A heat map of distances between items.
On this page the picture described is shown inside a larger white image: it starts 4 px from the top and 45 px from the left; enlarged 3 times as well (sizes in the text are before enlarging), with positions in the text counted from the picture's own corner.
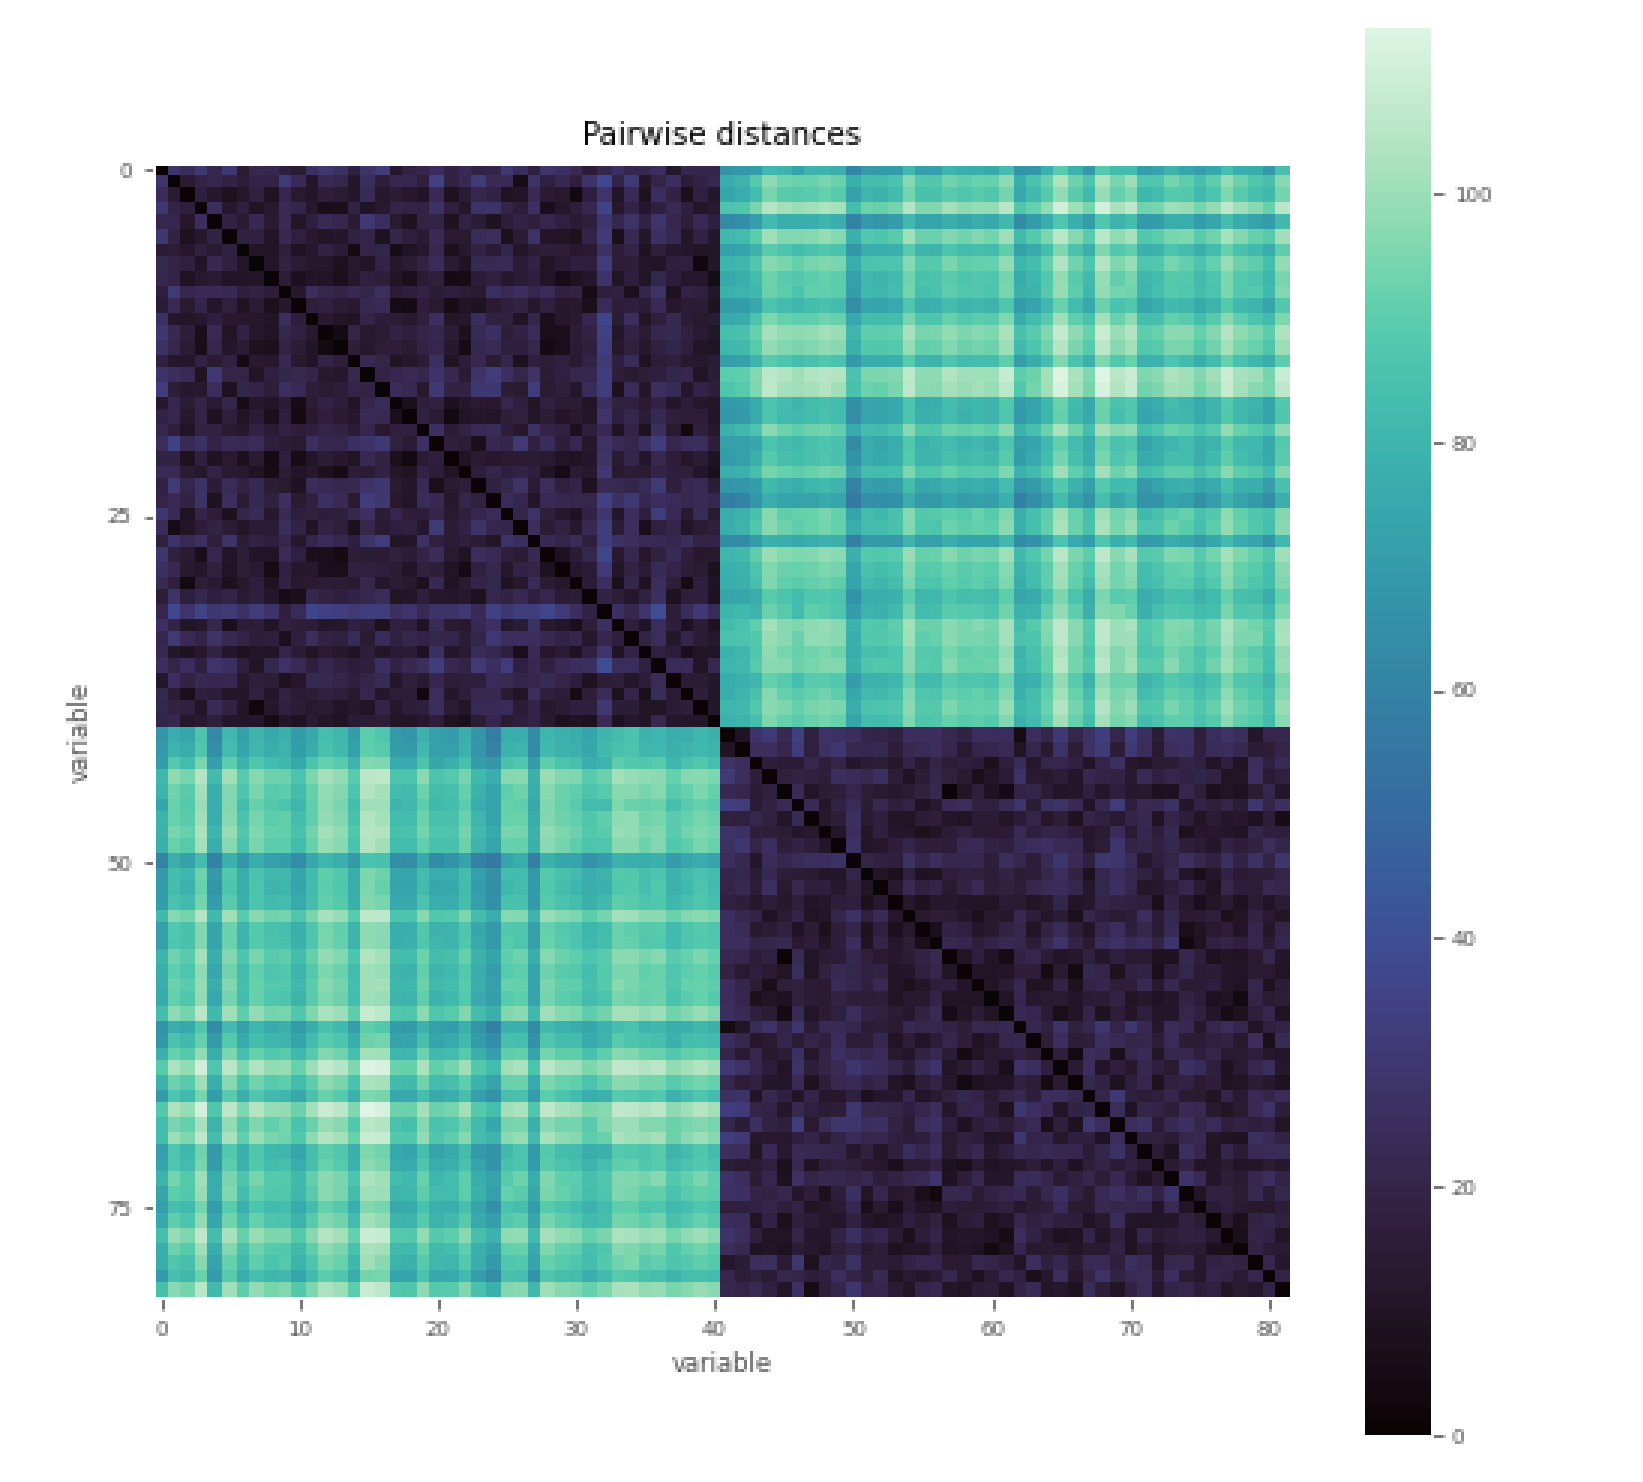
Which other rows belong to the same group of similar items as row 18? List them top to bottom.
0, 1, 2, 3, 4, 5, 6, 7, 8, 9, 10, 11, 12, 13, 14, 15, 16, 17, 19, 20, 21, 22, 23, 24, 25, 26, 27, 28, 29, 30, 31, 32, 33, 34, 35, 36, 37, 38, 39, 40
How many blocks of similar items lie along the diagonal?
2
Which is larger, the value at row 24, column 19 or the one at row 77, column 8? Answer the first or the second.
the second
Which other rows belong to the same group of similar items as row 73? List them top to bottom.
41, 42, 43, 44, 45, 46, 47, 48, 49, 50, 51, 52, 53, 54, 55, 56, 57, 58, 59, 60, 61, 62, 63, 64, 65, 66, 67, 68, 69, 70, 71, 72, 74, 75, 76, 77, 78, 79, 80, 81
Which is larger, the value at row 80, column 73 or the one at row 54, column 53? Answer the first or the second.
the first
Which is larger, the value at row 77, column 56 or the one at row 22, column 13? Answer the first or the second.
the first
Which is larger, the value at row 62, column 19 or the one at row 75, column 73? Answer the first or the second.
the first
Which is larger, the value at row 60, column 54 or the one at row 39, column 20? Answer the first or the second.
the second
